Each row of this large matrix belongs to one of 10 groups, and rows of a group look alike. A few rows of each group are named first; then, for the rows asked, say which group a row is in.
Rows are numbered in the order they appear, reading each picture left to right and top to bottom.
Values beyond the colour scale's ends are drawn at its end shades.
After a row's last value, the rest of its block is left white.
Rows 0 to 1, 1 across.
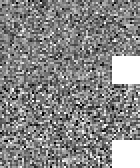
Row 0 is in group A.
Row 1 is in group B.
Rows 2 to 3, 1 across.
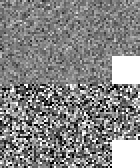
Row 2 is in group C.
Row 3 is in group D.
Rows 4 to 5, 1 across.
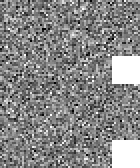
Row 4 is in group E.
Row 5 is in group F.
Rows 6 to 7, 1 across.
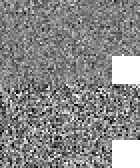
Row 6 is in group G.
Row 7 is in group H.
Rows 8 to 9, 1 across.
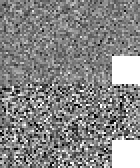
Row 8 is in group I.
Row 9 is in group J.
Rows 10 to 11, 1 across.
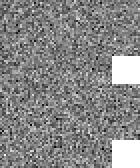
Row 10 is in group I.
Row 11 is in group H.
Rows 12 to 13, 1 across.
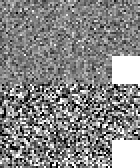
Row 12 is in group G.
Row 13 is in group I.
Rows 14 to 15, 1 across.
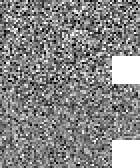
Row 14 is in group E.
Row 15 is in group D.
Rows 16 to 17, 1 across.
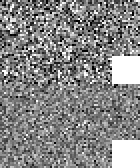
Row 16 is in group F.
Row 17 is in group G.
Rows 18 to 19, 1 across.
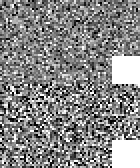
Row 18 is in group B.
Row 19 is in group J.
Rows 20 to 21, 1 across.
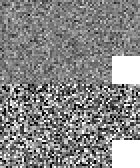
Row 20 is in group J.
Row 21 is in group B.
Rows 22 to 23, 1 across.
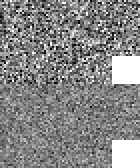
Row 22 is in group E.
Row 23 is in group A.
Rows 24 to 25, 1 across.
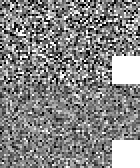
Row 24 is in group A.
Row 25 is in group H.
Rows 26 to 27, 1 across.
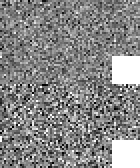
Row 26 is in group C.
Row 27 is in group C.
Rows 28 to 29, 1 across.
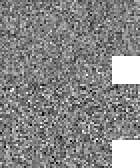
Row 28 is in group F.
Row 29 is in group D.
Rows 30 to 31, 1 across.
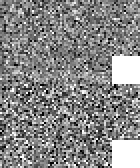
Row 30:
I
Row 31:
D
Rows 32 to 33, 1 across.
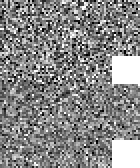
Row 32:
E
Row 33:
I
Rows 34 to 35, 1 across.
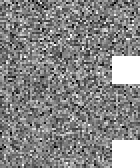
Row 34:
A
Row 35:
H
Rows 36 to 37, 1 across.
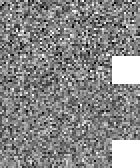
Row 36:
A
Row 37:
G
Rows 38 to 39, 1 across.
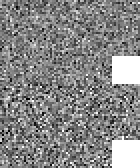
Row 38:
H
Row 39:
J
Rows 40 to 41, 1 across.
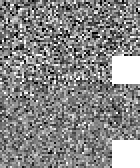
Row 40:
B
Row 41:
G
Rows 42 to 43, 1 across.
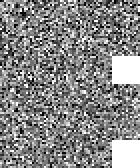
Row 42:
G
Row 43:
D
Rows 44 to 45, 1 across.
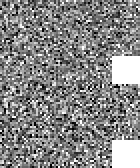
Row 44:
B
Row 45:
J
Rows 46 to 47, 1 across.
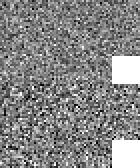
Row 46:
B
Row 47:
I
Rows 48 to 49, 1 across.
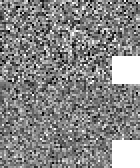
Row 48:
E
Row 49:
B
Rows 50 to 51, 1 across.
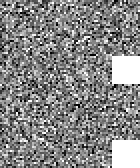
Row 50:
G
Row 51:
A
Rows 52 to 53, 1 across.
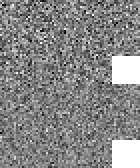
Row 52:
D
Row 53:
C
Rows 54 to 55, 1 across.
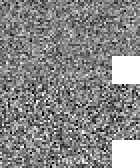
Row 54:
A
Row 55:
B
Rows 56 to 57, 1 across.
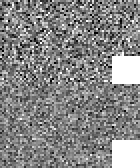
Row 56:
J
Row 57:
A
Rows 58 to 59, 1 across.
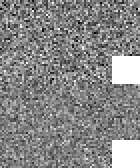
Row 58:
B
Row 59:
F
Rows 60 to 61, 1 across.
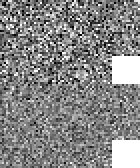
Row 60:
F
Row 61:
J
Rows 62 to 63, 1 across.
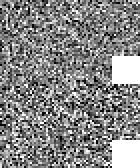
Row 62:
H
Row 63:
D
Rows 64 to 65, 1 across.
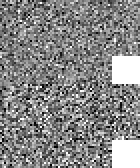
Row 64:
C
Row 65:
J
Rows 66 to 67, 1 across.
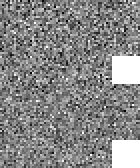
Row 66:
C
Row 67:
A
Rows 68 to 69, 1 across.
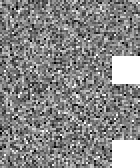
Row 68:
H
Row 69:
H
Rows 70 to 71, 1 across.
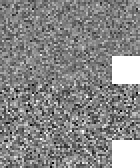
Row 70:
B
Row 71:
B
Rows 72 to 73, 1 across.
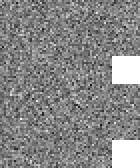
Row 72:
A
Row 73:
I
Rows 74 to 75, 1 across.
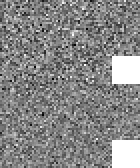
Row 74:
E
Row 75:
D
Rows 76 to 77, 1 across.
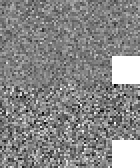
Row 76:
D
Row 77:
G
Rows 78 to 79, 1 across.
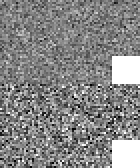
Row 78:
A
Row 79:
E
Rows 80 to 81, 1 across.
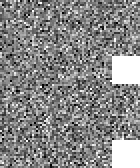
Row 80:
C
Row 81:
J
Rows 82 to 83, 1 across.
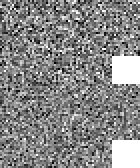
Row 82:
H
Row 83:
E
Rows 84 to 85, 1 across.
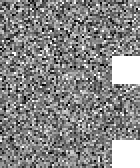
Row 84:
B
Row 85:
C
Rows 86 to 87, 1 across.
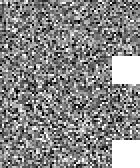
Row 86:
E
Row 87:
B
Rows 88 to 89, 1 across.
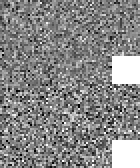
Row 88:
J
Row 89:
E
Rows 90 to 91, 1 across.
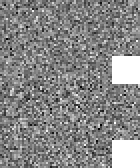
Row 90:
B
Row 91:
I
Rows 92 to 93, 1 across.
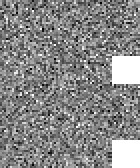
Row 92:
B
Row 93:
G
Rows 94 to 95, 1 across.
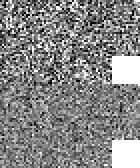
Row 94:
F
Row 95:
J
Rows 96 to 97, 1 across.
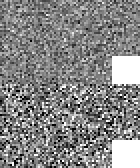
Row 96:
E
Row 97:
E
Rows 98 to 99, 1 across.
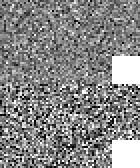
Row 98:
I
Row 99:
E
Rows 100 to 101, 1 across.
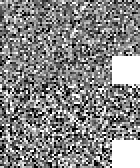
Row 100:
E
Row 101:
H
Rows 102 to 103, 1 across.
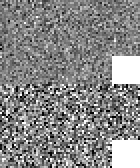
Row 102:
C
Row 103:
G
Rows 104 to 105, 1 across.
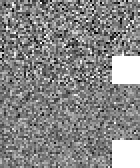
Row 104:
J
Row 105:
I
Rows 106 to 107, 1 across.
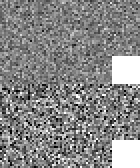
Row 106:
E
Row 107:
H
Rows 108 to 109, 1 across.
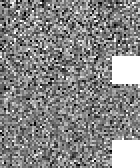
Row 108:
C
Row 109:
J
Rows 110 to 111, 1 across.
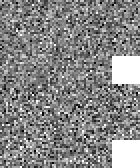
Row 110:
A
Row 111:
B
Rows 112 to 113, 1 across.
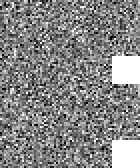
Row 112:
J
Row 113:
D
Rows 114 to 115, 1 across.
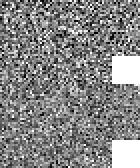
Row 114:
J
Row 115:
F
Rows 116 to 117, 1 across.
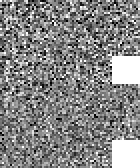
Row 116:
D
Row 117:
J
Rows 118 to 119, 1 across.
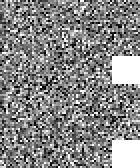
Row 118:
E
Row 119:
J
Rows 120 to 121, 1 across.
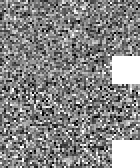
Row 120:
E
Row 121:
B
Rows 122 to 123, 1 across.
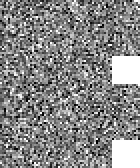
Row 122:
F
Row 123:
I
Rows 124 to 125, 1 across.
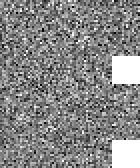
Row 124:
G
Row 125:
A
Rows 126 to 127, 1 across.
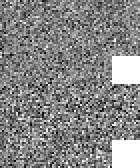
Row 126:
C
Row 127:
A
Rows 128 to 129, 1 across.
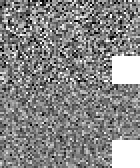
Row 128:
J
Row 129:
D
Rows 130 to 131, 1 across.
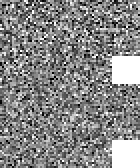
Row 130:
D
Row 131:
E
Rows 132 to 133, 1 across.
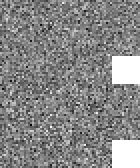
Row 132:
E
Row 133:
F
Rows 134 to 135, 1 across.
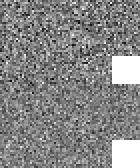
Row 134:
E
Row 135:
B
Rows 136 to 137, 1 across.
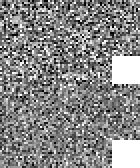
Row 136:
B
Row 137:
G
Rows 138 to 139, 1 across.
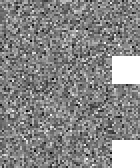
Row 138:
E
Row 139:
F
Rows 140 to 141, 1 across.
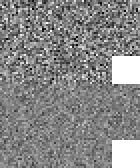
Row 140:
B
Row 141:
G
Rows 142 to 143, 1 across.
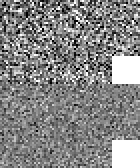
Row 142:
I
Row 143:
J
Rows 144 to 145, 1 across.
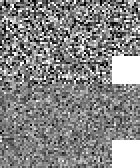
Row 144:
B
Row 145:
C
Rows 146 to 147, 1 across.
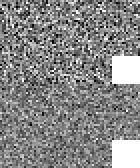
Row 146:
H
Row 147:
D
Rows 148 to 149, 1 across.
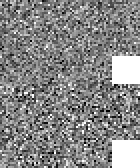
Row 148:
C
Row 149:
G
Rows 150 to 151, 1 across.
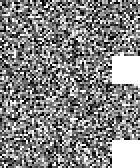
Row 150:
J
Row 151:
F
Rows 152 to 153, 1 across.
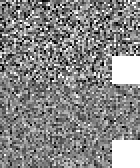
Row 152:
C
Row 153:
H
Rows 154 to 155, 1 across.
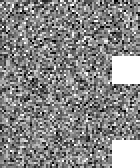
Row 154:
G
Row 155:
A
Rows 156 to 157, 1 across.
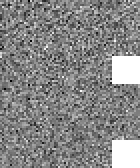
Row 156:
C
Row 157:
J
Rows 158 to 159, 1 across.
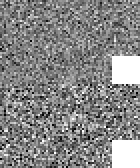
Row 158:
C
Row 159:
E
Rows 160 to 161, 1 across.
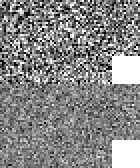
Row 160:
I
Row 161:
A
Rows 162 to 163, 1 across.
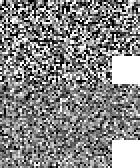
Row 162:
B
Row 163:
I
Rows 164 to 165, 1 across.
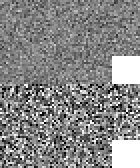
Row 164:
A
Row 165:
D
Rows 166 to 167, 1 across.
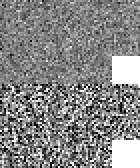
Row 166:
C
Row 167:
J
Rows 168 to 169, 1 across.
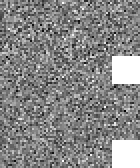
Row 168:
E
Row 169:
A
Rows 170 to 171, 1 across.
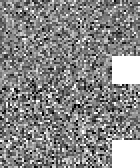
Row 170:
G
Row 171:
B
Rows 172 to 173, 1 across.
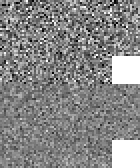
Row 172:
D
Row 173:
I
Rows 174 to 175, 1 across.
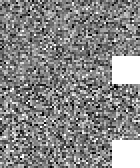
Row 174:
A
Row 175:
D
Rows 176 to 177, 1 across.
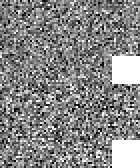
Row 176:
C
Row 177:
A
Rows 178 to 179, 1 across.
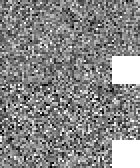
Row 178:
F
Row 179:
C
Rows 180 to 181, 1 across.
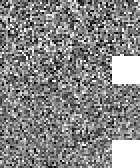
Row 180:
F
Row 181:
E
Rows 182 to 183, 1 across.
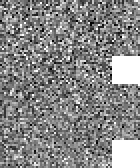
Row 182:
F
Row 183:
I
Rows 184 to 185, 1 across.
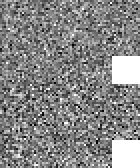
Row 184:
E
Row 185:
I
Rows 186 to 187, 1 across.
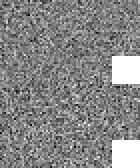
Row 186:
J
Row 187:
H
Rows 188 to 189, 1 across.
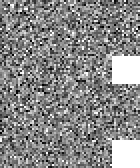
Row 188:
G
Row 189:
C
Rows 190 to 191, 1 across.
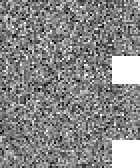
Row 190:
F
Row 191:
C
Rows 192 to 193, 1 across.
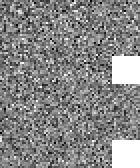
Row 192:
I
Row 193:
C
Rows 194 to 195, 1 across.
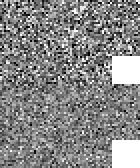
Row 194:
E
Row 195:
A
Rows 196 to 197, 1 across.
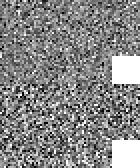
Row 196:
C
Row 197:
G
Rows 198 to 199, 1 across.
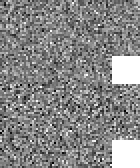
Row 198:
F
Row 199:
C
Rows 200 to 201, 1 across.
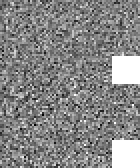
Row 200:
J
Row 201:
I
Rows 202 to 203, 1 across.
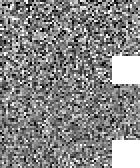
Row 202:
D
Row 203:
J
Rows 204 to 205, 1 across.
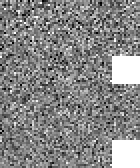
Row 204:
C
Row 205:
C
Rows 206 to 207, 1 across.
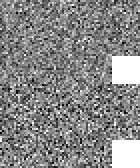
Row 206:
G
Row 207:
C
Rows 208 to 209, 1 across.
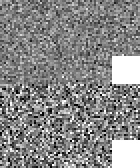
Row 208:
A
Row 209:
H
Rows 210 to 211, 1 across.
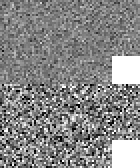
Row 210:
J
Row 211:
E
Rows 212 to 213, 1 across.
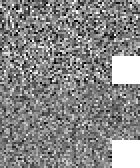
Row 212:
H
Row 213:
G
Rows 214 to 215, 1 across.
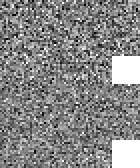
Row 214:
B
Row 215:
A
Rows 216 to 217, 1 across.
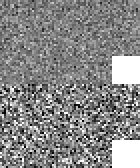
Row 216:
B
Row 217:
B
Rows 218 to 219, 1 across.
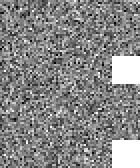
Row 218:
H
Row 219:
F
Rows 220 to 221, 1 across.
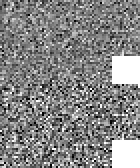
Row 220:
J
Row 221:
J
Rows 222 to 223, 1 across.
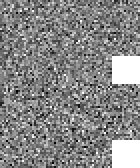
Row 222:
G
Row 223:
E
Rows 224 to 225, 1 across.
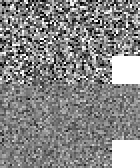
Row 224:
D
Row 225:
J
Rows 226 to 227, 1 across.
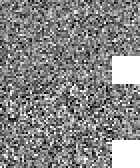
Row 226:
A
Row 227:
F
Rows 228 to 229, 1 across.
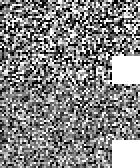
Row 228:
A
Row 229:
A
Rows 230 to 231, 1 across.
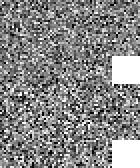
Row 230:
A
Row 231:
G
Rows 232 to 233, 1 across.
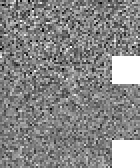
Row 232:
C
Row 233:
I
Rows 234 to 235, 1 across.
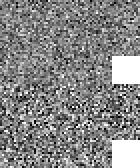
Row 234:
A
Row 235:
G
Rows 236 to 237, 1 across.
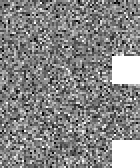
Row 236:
J
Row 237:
B
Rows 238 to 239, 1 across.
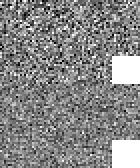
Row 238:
C
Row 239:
A
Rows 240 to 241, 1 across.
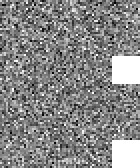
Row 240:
D
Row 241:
B
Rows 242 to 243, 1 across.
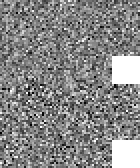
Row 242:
G
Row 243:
D
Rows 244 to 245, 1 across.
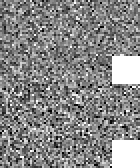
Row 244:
I
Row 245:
H
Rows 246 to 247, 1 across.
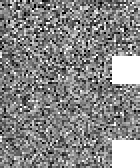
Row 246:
C
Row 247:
C
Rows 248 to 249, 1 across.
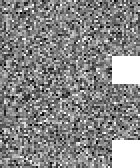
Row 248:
G
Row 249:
I
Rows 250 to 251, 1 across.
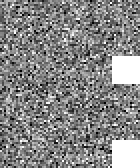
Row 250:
E
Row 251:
A
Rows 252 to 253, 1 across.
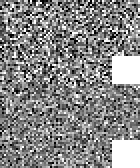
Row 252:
J
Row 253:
H
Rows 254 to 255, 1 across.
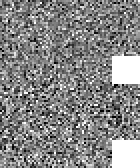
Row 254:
J
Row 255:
G
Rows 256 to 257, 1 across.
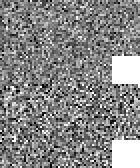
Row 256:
J
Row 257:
J
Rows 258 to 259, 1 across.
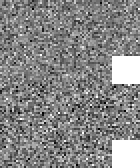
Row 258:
B
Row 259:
A
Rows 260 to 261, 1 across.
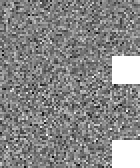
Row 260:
J
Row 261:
D
